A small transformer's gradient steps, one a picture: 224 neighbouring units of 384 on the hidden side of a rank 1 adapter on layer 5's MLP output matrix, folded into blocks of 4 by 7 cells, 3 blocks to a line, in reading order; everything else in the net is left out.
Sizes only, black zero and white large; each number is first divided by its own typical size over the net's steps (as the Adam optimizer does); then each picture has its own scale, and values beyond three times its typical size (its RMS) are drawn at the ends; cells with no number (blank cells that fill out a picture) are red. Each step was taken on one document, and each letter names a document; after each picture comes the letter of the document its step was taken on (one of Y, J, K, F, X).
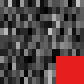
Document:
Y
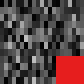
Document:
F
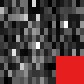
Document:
F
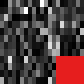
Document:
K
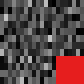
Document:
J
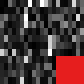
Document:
K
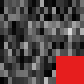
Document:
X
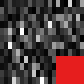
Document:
X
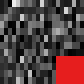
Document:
J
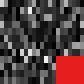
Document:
Y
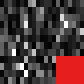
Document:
K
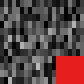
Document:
X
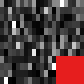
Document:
Y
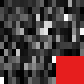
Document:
F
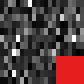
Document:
X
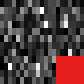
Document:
K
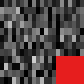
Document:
F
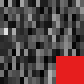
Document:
Y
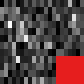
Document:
F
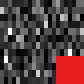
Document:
F
